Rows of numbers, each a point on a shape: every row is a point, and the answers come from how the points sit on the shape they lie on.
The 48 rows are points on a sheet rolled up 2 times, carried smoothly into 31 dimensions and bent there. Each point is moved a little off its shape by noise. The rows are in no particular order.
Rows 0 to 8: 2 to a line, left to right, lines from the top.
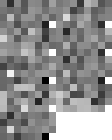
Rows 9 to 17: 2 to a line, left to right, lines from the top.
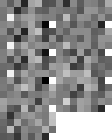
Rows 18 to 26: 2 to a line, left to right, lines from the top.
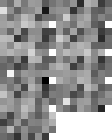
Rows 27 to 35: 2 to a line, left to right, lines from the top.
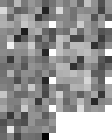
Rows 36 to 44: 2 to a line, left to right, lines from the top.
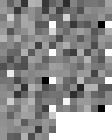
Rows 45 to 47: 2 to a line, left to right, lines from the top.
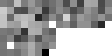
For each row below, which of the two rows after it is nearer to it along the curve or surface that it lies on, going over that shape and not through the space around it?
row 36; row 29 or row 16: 16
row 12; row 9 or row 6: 6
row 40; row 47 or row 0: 47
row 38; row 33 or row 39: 39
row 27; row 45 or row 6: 45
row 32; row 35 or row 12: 35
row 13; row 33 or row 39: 39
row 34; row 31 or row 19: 31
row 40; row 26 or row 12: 26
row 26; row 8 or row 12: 8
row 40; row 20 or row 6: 20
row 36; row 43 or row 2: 2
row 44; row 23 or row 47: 23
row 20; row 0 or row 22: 22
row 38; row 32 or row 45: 45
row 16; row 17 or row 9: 9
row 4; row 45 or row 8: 8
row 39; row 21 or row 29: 21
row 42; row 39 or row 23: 23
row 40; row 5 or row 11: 11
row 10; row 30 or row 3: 3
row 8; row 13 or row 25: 13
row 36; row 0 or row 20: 0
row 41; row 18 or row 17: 18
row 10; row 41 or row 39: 39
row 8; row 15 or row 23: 15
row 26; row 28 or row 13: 13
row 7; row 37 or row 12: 12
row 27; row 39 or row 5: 39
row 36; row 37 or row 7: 7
